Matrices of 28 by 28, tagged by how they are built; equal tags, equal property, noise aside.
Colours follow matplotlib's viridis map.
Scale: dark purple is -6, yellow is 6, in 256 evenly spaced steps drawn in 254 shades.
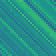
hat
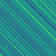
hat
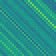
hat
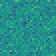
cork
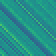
hat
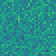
cork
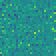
cork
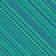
hat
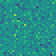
cork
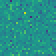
cork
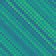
hat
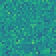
cork
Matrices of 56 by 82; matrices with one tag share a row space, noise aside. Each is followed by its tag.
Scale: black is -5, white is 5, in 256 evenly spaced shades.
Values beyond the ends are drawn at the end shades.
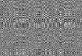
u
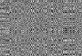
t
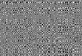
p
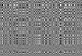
u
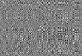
p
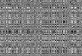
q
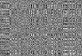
t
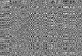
t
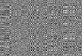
t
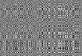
p
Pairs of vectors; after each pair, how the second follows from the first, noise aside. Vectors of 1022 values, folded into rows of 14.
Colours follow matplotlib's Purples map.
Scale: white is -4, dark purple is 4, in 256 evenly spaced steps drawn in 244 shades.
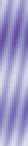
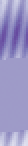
partly zeroed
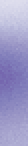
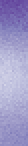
negated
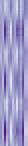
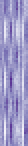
negated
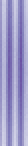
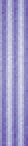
negated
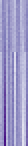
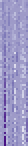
partly zeroed
